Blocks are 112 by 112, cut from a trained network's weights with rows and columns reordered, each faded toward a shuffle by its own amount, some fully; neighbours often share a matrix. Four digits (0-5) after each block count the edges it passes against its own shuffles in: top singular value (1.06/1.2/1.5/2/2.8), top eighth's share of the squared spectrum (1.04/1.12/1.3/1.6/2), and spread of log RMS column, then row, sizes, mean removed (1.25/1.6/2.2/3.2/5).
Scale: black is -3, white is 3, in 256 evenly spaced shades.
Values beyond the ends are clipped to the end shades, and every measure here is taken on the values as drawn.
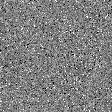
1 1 0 0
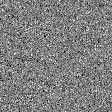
0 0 0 0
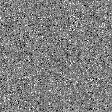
2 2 1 1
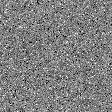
0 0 0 0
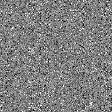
3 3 2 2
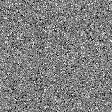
2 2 0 0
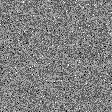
0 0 0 0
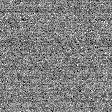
2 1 0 0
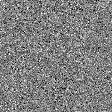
2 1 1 0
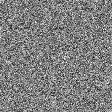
3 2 0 0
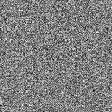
3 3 0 1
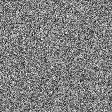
1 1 0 0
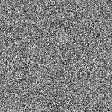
3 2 0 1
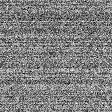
4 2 0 1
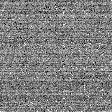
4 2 1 0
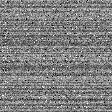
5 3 1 1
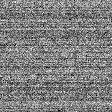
4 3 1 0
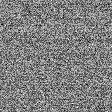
2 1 0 0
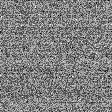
2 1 0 0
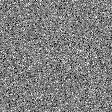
1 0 0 0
